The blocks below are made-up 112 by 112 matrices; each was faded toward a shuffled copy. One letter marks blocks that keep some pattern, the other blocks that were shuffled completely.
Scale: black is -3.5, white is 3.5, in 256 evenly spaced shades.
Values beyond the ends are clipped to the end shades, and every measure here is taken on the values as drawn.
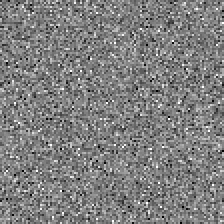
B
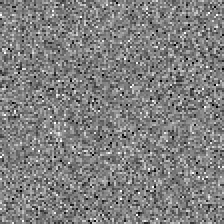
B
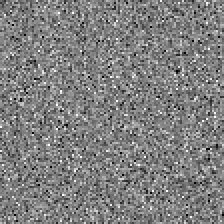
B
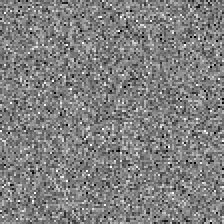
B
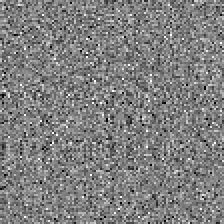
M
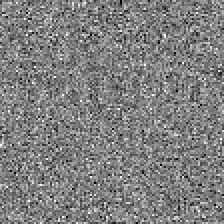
M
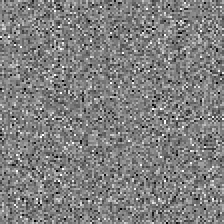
M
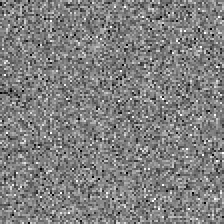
B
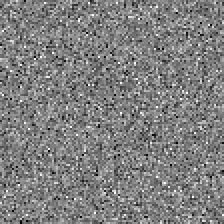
B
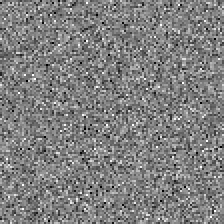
B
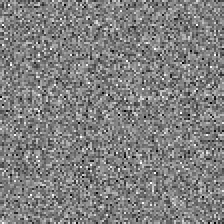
M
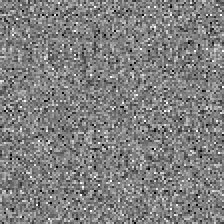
M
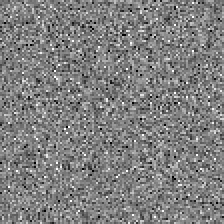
M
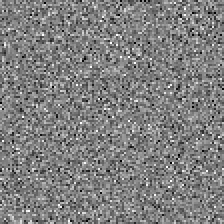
M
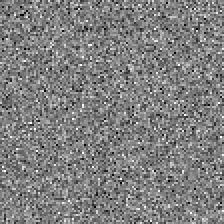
B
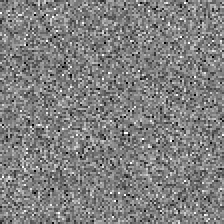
B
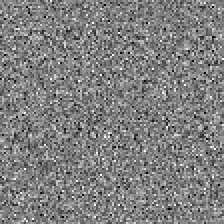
M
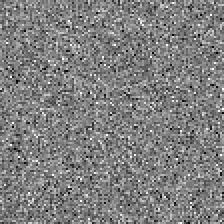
B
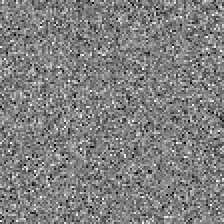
B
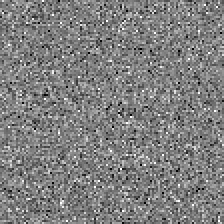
M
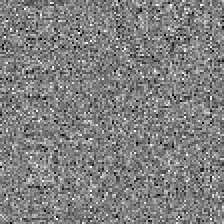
M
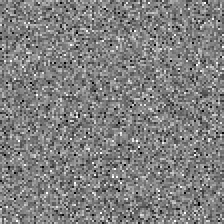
B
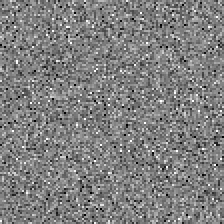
B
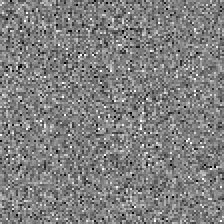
M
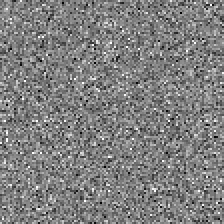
M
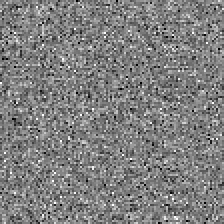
M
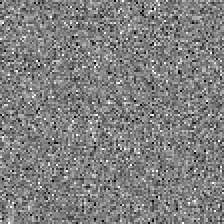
M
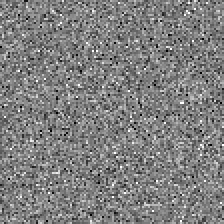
B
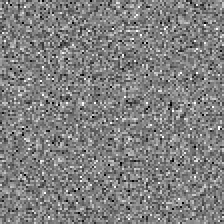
M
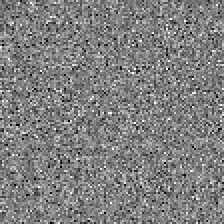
M
